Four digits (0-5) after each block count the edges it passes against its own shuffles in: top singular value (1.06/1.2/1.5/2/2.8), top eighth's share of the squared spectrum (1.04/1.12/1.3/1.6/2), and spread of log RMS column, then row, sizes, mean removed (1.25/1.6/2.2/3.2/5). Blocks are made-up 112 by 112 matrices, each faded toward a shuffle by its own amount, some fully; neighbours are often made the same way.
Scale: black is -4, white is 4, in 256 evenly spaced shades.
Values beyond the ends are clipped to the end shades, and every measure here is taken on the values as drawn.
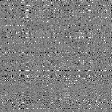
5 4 2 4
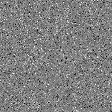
3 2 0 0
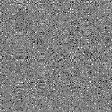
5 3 2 2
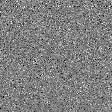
1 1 0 2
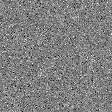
0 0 0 0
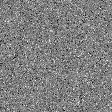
0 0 0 0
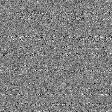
1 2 0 3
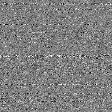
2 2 0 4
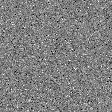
0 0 0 0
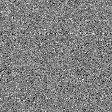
1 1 0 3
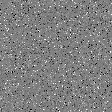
2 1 0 0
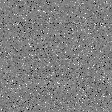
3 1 0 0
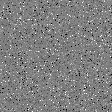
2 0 0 0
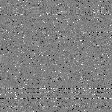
4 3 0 2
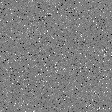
0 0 0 0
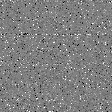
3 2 0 1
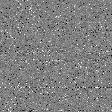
3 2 0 1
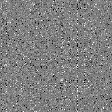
4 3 2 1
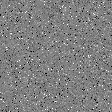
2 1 0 0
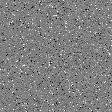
1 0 0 0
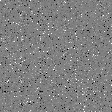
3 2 1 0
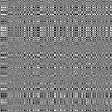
5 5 4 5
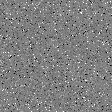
2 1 0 0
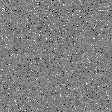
3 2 0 1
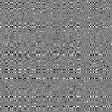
5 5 3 4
